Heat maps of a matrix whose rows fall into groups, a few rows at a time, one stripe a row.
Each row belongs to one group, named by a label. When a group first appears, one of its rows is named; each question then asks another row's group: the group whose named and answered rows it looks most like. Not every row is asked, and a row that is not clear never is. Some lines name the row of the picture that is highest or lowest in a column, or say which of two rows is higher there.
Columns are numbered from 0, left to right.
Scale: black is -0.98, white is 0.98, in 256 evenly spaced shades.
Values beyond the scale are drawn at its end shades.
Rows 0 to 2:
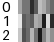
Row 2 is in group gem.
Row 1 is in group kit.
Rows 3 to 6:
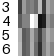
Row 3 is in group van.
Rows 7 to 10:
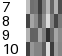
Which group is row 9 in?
gem
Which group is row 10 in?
van
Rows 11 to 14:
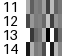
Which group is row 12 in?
van
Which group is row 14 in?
van
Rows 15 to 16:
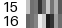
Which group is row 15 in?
kit
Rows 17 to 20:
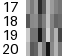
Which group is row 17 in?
kit
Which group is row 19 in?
kit
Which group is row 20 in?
gem
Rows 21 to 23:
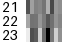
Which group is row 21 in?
van
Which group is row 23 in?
gem
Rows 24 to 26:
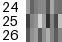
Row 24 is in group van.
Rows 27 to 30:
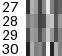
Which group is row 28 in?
kit
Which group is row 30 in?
van
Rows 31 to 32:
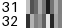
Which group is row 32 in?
van
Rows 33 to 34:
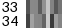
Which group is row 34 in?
van
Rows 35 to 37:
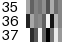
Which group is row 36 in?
van
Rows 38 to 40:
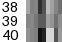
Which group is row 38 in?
kit
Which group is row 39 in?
kit
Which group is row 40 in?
kit
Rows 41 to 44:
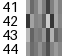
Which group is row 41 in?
gem
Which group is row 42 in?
van
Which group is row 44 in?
gem
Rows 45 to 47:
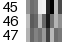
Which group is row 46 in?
gem
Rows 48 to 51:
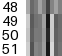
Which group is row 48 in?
gem
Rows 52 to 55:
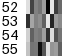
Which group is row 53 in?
van
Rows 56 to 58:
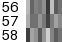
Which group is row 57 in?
gem
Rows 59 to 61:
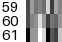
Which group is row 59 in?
van
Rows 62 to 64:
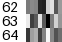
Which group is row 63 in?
gem
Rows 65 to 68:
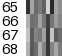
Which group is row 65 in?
van
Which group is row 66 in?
gem
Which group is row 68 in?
gem
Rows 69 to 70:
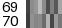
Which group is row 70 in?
van
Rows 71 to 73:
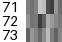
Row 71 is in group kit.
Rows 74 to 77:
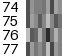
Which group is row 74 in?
van
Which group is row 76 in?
gem
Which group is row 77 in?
van
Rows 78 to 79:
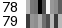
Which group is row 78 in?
kit
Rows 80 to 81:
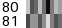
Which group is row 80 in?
gem
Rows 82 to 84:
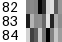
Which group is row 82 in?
kit
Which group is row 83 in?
van
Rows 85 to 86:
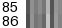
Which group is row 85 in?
van
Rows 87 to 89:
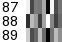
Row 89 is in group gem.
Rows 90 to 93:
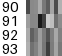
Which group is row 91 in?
kit
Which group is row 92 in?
gem
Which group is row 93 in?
gem
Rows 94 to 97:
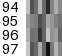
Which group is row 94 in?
gem
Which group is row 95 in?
kit
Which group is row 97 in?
gem
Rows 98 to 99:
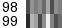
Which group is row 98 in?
van
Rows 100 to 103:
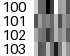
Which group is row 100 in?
kit
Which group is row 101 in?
van
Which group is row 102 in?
kit
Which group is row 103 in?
gem
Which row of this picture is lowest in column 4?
100
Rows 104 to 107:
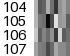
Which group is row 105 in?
kit
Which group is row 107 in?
kit
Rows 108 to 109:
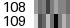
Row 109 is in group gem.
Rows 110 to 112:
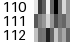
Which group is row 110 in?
gem
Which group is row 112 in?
kit
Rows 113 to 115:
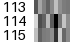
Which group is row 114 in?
gem
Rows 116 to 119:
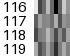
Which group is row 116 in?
gem
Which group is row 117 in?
van
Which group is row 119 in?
gem
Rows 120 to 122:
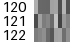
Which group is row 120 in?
kit
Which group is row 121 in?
van
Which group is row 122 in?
kit
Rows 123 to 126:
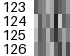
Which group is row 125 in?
gem
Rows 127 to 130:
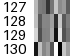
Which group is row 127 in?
kit
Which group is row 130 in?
van
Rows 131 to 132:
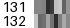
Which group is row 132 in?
gem
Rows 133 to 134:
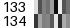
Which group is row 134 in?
van
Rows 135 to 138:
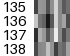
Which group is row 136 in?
kit
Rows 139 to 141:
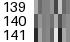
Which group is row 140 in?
van
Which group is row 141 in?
van
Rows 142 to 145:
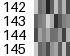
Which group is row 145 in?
kit
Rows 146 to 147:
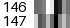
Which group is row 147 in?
gem
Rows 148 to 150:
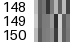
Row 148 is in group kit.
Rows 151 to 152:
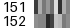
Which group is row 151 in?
van
